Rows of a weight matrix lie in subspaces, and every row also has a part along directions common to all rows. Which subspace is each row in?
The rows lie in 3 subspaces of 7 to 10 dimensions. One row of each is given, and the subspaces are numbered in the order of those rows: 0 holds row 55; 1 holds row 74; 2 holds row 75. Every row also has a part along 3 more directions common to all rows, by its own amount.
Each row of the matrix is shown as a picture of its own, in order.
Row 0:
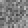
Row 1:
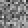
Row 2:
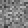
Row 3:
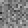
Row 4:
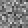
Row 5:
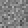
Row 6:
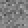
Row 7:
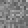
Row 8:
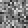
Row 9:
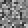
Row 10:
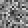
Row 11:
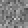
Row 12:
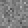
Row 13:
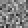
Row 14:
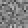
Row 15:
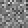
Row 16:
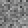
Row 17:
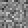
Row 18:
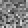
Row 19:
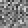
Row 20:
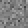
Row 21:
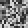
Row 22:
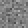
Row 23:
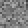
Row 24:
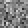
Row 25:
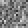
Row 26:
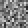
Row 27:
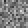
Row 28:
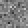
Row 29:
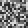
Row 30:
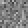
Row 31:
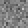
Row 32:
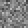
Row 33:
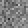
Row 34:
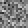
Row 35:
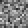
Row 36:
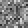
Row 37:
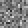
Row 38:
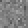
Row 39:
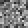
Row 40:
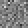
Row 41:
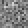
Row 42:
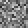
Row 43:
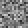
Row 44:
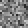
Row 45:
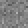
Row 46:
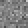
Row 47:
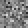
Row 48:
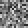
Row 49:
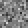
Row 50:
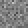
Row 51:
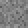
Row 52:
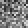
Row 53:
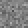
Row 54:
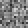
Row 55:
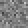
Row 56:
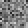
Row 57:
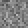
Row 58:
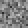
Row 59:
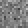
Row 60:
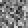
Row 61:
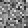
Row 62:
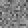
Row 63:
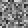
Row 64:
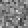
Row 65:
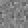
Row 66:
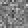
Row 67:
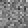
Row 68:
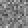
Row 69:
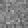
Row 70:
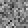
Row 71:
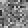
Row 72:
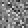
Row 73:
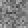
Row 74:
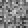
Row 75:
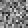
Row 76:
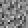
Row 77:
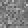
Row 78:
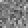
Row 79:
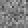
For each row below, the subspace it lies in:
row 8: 1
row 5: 2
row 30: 0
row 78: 0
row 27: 1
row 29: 1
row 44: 0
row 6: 1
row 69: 2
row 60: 0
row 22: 2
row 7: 2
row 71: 1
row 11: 0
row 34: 1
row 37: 1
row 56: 1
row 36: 0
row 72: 2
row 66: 2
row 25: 0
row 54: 1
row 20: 0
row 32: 0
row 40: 0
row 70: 1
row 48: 2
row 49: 0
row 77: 2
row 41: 1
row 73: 1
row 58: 2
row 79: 2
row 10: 2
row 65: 1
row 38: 0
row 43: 2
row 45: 1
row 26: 0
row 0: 2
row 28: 2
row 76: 1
